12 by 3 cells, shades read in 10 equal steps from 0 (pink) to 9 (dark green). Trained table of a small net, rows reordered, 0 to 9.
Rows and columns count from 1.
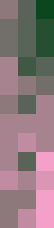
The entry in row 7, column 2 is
3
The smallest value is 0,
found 3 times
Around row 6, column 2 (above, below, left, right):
4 3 4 3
